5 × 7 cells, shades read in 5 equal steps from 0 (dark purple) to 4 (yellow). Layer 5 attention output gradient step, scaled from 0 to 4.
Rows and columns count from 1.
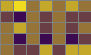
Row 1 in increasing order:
2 2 2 3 3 3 4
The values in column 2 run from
0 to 4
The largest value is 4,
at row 1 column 2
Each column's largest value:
3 4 2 3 2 3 3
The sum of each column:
10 8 9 8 9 8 9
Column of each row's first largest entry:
2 3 2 1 4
